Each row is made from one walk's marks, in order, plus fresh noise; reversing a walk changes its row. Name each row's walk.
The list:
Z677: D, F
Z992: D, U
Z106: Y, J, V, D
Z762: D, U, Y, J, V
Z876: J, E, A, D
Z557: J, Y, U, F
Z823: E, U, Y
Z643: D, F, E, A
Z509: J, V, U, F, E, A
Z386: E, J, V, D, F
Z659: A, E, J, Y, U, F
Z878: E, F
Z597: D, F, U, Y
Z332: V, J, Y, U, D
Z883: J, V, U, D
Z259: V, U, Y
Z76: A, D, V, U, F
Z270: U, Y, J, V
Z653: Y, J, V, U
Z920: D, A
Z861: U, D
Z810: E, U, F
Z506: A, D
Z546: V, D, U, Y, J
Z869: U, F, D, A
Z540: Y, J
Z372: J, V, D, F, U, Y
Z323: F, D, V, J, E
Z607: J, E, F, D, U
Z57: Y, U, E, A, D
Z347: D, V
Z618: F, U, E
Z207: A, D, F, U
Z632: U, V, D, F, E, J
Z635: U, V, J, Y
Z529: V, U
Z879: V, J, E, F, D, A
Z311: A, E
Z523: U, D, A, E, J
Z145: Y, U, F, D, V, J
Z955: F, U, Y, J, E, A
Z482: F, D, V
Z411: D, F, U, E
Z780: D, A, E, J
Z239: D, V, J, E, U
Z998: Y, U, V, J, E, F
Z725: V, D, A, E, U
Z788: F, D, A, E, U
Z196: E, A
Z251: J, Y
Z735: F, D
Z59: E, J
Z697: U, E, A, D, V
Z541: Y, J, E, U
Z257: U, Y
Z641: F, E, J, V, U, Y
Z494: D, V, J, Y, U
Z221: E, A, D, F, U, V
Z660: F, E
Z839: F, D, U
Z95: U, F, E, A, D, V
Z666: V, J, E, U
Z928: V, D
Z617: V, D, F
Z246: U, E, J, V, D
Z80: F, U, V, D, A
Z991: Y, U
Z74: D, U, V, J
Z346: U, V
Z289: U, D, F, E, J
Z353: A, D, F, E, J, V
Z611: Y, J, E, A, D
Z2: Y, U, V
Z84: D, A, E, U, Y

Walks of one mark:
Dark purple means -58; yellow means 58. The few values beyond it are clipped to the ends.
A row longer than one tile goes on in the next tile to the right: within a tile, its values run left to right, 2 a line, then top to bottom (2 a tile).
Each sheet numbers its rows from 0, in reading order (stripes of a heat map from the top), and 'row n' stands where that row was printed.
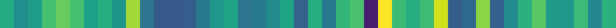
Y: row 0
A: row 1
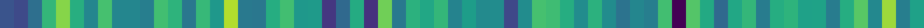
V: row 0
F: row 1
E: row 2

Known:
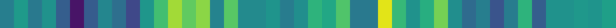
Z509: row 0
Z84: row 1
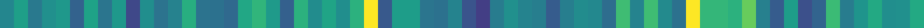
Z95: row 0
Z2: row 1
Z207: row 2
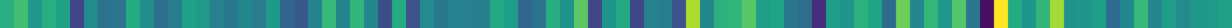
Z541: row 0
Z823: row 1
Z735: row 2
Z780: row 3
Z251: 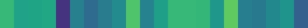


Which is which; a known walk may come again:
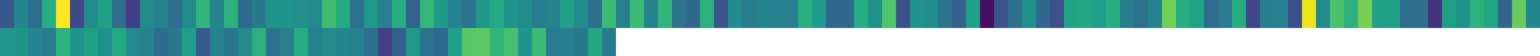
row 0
Z259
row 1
Z523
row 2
Z823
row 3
Z641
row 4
Z735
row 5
Z869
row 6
Z372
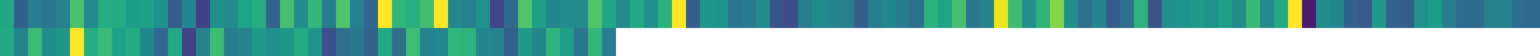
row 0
Z839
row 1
Z920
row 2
Z2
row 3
Z84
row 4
Z998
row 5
Z76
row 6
Z323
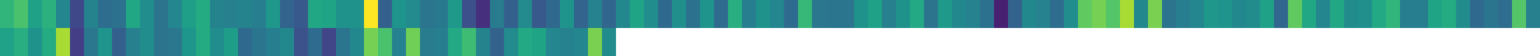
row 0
Z541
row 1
Z145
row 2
Z289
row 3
Z883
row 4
Z494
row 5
Z653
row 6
Z617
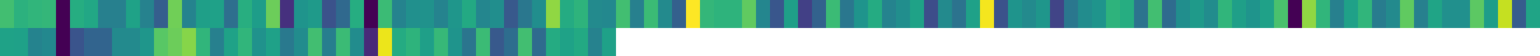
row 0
Z659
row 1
Z660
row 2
Z207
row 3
Z346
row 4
Z196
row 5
Z607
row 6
Z353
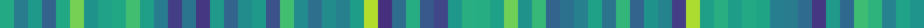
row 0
Z597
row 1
Z332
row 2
Z788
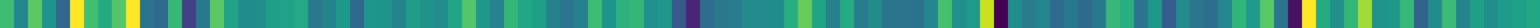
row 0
Z506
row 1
Z239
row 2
Z557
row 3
Z270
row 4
Z780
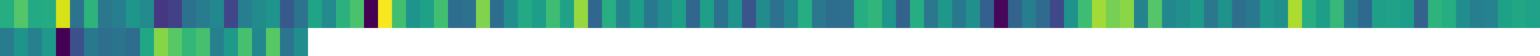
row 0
Z57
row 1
Z311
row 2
Z95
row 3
Z509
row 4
Z725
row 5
Z386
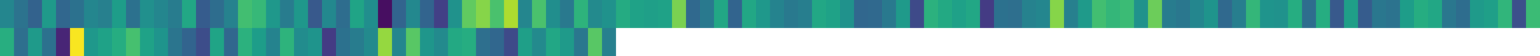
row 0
Z618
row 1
Z666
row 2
Z106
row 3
Z251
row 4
Z697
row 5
Z643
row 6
Z482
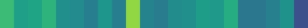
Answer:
Z540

